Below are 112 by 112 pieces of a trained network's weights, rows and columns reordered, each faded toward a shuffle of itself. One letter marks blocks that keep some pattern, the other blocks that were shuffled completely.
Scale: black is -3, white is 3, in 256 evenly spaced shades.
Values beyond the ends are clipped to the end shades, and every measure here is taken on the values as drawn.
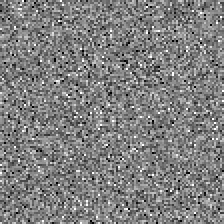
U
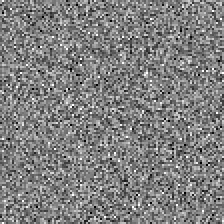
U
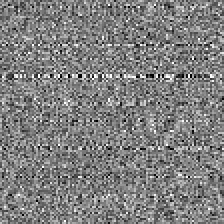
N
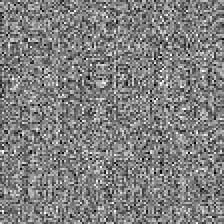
N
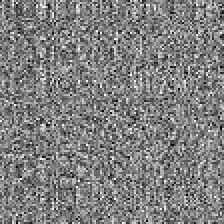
N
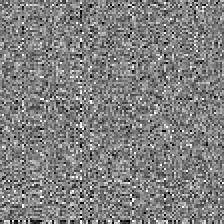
N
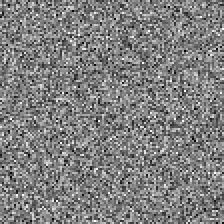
U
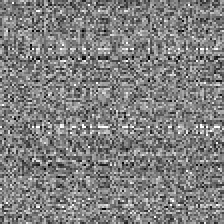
N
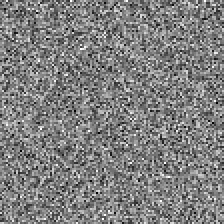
U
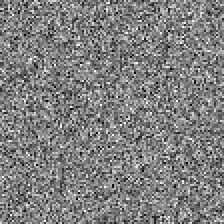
U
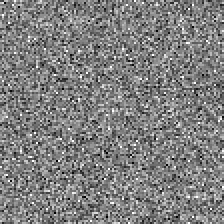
U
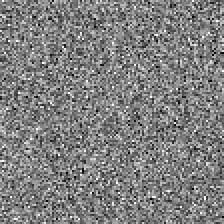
U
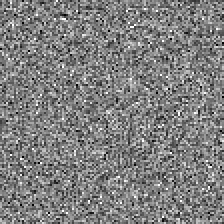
U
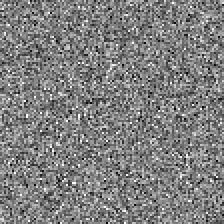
U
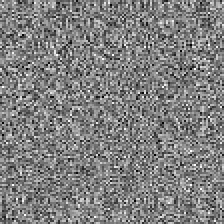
N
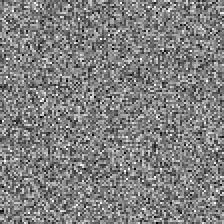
U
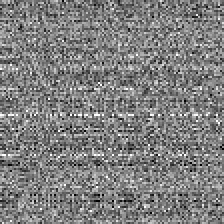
N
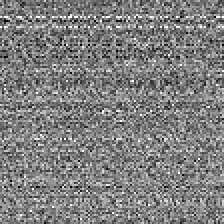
N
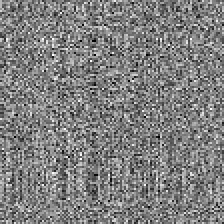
N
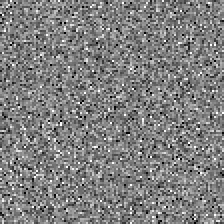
U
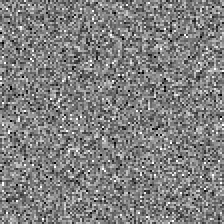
U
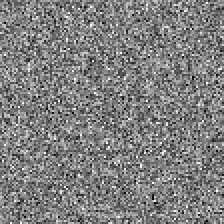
U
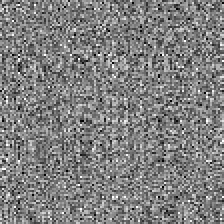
N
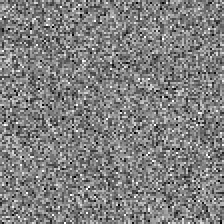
U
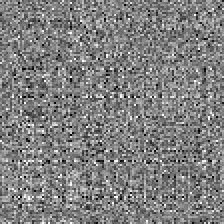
N
